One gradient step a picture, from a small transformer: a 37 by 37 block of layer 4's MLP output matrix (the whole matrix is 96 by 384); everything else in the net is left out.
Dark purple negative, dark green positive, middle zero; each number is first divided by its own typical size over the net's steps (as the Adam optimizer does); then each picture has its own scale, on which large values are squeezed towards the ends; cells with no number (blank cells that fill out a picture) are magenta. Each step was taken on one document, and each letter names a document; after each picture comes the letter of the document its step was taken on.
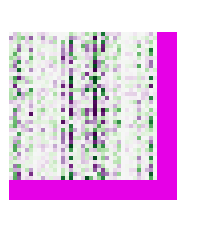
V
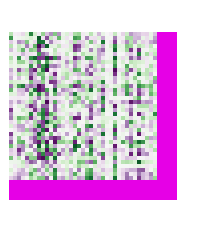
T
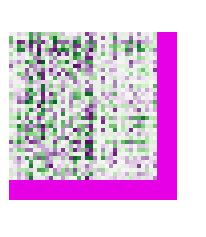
T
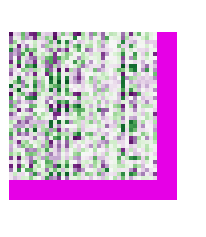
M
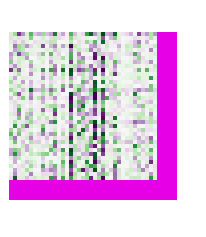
V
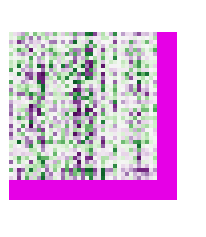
T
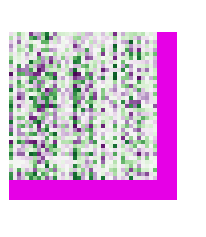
T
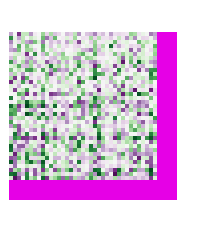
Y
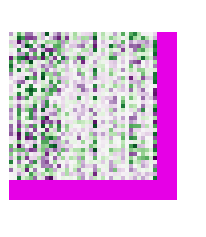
Y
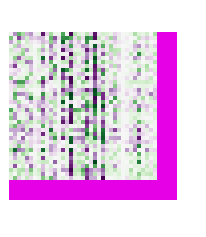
V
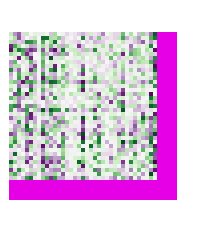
Y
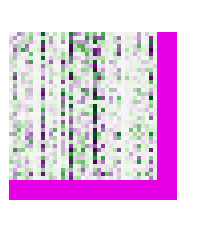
V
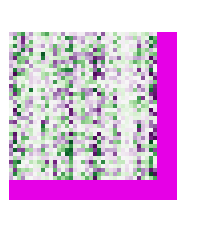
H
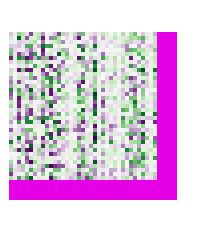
Y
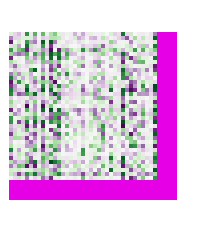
Y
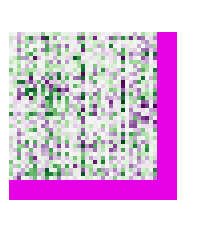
Y
